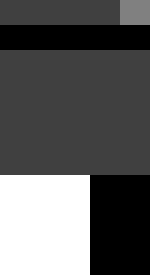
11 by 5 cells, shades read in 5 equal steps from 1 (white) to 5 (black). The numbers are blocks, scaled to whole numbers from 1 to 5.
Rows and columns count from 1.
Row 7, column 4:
4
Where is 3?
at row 1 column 5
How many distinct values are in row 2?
1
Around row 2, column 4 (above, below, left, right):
4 4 5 5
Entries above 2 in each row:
5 5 5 5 5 5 5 2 2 2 2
